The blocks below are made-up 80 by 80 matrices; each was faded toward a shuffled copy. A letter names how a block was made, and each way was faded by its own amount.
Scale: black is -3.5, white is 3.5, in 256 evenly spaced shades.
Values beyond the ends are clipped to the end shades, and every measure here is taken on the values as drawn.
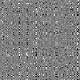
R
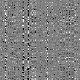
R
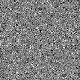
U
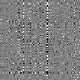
R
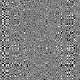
R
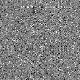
U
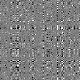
R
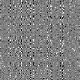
R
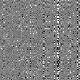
R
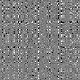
R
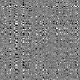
R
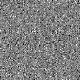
U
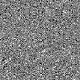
U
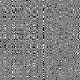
R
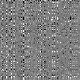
R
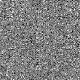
U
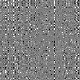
R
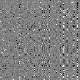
R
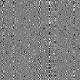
R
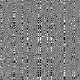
R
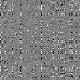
R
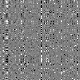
R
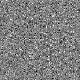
U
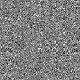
U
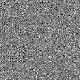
U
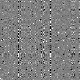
R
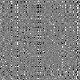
R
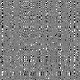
R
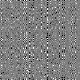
R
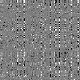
R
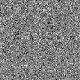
U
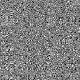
U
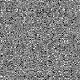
U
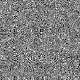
U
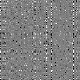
R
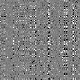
R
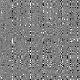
R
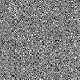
U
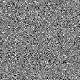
U
